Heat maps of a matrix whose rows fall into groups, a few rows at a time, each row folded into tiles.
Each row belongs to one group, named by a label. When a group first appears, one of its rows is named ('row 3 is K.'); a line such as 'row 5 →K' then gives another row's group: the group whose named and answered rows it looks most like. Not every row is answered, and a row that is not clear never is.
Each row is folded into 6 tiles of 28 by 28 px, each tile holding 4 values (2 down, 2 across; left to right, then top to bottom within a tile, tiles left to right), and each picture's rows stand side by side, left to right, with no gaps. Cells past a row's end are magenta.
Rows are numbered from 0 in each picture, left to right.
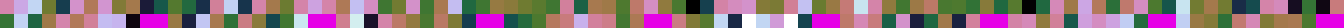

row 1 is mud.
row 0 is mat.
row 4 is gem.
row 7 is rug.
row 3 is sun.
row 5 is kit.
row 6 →gem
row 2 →mat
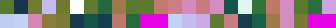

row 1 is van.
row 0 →van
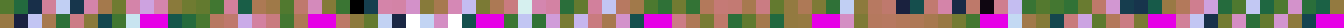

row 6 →rug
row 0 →mud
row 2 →gem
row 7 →mat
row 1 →sun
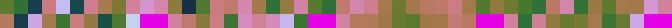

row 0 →mud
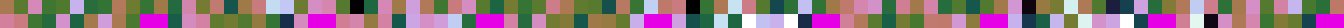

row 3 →mud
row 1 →kit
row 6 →gem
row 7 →mat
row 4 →gem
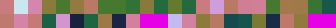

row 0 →kit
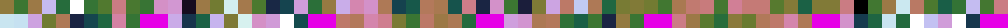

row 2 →rug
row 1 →gem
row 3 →van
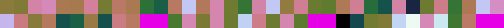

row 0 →van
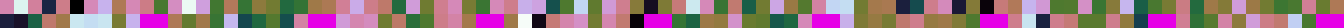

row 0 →sun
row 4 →kit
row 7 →gem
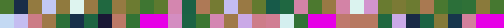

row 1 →gem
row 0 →van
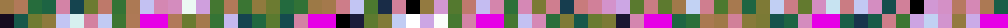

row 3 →kit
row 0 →sun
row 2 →sun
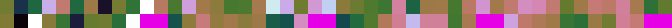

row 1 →kit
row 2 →sun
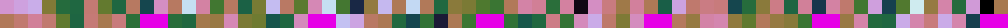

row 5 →mat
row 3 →sun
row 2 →van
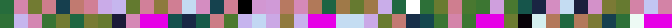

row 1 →sun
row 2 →van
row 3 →mud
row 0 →kit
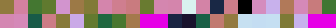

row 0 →mat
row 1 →sun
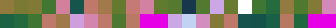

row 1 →van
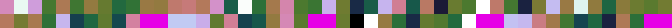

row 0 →kit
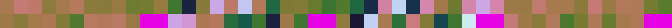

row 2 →mud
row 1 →van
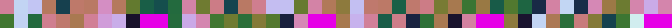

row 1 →kit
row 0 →mat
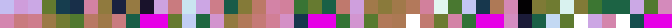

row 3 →gem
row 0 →rug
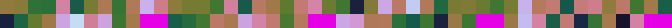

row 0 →sun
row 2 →van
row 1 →sun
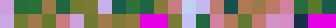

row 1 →mat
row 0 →rug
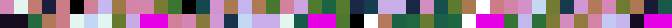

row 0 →sun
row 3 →mat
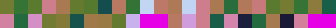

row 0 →mud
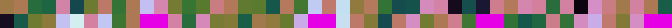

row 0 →sun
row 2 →rug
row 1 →mud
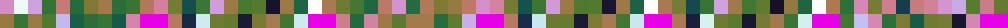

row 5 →kit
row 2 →mud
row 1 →mud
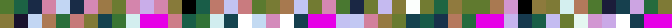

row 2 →van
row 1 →gem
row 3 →gem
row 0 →mud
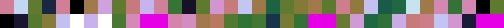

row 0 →sun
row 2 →mat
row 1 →van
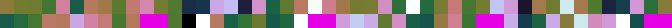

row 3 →gem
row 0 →sun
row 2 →van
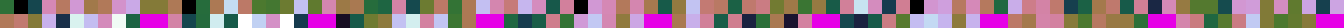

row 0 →gem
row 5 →sun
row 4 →kit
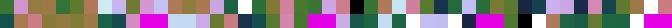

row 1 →van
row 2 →gem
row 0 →kit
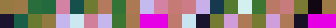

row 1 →mat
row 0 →sun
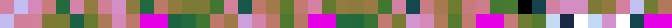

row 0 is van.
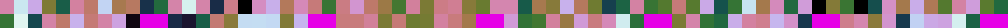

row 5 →gem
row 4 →mat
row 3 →gem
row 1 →sun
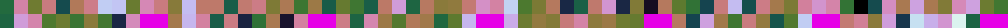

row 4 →mud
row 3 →rug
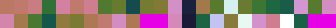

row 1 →gem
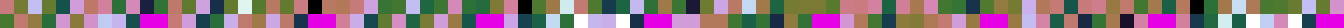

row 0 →mat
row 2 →mat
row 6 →kit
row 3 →gem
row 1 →mat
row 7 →gem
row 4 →van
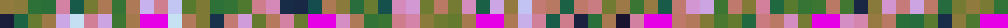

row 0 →sun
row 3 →kit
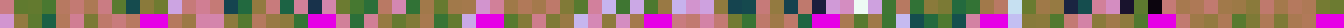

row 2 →mud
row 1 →rug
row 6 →rug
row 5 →kit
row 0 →rug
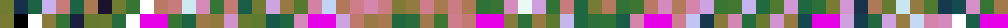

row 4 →mat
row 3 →kit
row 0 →mud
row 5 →gem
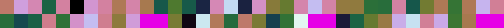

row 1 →mud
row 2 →sun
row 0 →sun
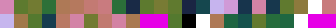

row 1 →mud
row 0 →rug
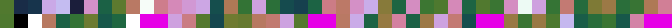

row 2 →mat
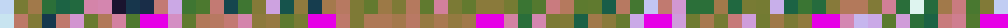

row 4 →rug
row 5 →van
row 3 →mud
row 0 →rug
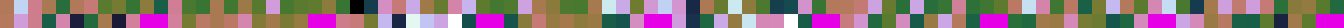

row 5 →mat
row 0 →kit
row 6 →kit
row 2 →gem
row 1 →rug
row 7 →van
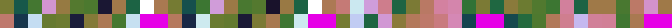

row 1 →mud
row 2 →mat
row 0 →mud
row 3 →sun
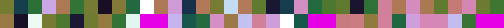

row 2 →gem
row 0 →mud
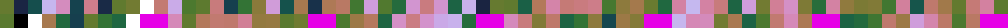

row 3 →van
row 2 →mat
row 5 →sun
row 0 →mud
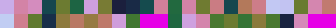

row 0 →rug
